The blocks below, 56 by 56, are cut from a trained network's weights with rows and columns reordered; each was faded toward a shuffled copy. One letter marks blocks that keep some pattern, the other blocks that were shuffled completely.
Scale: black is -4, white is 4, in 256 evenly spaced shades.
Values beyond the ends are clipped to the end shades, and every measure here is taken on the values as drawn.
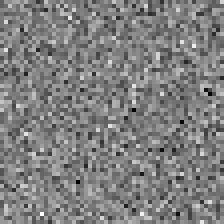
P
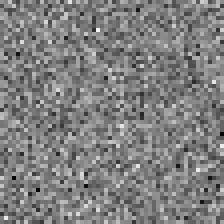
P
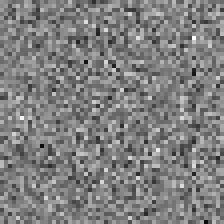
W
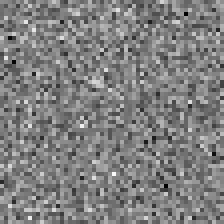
P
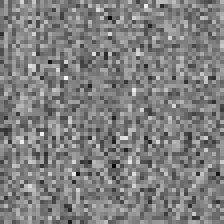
W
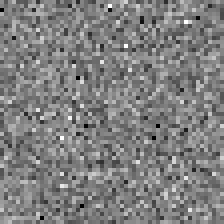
P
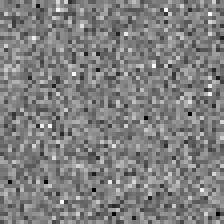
P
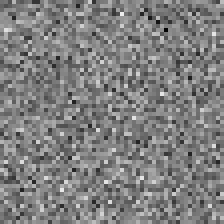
P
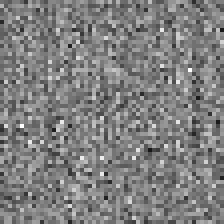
W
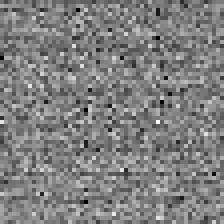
W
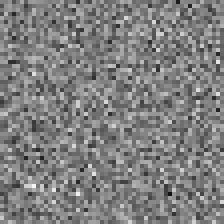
W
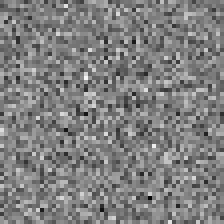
W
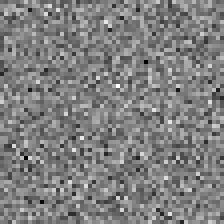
P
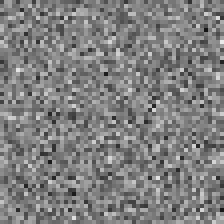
W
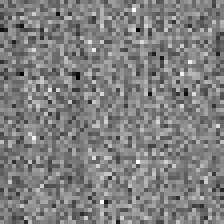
W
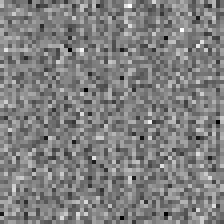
W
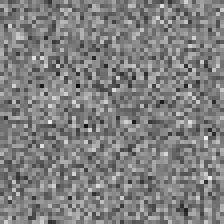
P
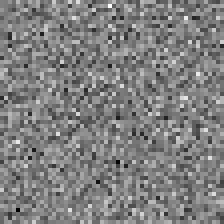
P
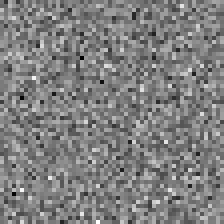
P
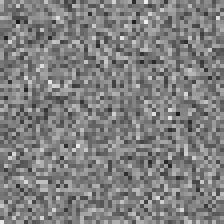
P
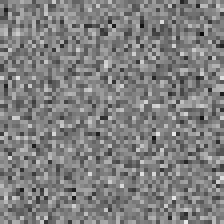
W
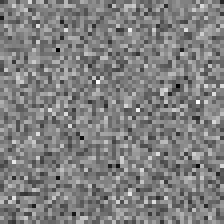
P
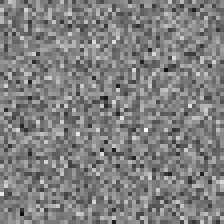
P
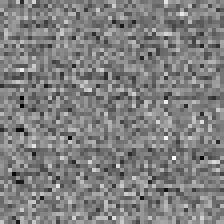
W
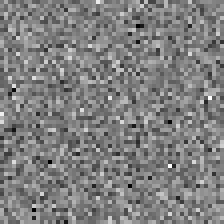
P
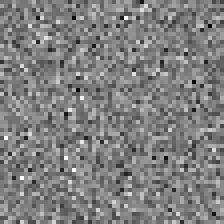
P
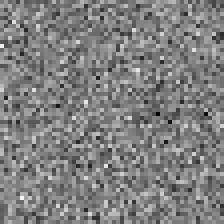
P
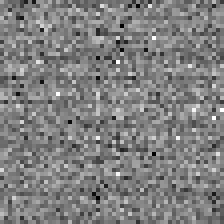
W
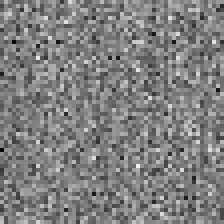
W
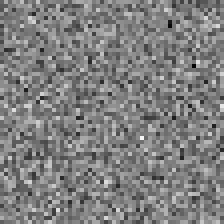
P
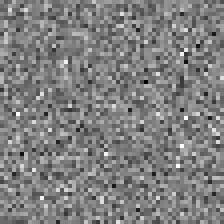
P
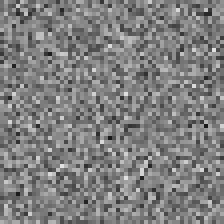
W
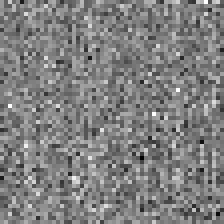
W
